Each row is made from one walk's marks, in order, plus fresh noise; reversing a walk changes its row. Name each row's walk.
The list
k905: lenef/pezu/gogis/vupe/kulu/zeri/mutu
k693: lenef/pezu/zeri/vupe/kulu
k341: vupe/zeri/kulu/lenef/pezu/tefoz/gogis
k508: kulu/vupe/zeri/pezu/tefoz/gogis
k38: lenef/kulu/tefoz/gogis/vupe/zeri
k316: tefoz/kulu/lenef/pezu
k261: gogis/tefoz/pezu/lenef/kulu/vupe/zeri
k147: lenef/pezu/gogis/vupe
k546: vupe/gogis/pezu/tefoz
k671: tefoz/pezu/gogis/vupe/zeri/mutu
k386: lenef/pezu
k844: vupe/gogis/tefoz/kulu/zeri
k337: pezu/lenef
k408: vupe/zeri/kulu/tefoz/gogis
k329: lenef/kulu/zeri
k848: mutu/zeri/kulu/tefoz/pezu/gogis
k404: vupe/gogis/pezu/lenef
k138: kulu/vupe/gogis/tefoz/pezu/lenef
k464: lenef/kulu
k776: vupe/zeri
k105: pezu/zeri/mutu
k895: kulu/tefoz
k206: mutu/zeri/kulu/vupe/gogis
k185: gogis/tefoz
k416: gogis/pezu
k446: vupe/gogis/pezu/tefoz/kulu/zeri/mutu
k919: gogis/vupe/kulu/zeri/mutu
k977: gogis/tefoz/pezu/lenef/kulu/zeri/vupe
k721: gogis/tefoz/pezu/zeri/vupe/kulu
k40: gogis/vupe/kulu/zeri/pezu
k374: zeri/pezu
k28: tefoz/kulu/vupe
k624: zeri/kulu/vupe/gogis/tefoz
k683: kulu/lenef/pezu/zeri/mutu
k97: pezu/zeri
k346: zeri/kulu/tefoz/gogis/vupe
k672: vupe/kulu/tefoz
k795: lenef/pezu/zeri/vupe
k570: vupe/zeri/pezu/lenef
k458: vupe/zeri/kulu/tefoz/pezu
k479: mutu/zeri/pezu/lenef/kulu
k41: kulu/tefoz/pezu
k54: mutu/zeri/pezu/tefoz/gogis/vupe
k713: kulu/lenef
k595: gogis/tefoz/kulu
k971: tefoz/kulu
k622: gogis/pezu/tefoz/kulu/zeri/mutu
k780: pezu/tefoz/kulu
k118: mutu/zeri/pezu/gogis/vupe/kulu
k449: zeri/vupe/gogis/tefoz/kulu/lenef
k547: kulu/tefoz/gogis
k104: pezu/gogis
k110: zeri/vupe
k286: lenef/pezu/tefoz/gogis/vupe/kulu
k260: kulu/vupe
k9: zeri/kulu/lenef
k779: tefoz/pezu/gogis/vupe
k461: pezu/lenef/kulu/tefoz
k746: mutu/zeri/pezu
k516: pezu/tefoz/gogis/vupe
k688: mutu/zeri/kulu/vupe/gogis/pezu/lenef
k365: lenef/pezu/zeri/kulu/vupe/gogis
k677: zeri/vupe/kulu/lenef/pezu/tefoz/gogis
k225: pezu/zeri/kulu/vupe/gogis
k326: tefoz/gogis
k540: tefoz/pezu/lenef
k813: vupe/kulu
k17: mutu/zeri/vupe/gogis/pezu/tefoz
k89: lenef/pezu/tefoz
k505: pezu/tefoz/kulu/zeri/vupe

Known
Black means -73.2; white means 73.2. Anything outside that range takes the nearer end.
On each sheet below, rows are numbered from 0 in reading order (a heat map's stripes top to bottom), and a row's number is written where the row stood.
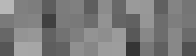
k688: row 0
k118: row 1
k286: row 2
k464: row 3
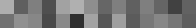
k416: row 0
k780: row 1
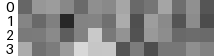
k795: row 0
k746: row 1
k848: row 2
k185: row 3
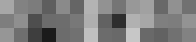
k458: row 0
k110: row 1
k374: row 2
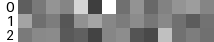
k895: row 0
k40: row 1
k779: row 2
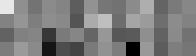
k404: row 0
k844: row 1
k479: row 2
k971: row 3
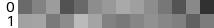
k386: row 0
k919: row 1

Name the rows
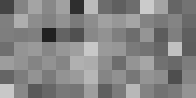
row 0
k260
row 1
k905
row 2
k316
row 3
k89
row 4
k408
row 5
k508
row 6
k449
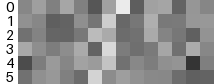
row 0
k776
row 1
k624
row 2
k677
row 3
k546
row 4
k547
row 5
k365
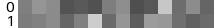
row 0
k28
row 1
k206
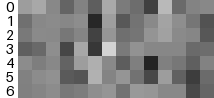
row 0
k813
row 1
k516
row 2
k505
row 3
k41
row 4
k595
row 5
k326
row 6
k225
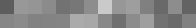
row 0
k38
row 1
k341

